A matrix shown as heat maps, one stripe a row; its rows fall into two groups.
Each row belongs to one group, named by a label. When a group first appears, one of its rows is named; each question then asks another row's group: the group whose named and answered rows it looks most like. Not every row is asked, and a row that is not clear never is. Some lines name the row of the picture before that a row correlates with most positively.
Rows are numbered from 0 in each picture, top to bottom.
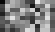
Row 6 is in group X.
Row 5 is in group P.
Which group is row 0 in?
P
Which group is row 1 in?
P
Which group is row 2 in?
X
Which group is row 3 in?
P
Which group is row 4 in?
P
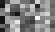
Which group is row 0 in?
P
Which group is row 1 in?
X
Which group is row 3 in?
X
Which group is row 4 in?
P
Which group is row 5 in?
P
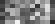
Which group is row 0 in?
P
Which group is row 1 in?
X
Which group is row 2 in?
P
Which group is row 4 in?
X
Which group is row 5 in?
P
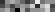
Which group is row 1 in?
X
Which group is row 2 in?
X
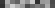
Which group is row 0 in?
X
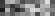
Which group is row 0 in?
P
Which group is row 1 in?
X
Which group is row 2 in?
X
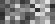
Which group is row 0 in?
X
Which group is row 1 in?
P
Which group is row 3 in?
P
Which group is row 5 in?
X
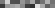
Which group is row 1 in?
P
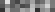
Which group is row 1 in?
X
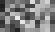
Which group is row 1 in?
P
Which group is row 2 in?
X
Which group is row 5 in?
X
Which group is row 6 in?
X
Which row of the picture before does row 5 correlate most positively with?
2
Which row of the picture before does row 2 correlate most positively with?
1
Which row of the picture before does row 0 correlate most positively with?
1
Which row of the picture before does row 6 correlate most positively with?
2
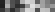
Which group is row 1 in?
X
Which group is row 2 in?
X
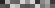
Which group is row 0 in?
X
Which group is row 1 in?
P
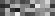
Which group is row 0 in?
X
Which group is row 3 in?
P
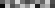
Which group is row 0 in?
P
